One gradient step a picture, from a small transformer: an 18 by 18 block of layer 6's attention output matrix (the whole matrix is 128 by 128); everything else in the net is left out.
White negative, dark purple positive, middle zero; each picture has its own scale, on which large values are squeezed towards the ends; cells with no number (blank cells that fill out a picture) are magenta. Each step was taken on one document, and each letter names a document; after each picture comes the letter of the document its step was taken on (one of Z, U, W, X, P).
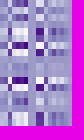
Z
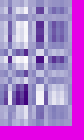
Z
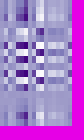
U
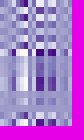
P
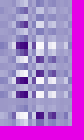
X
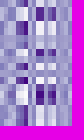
P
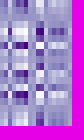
Z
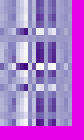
P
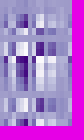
U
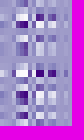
X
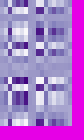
Z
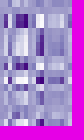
U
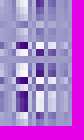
X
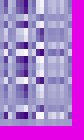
U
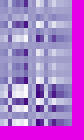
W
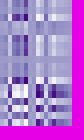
W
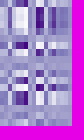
Z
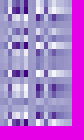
W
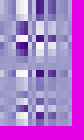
X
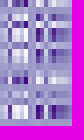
W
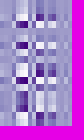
X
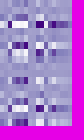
Z
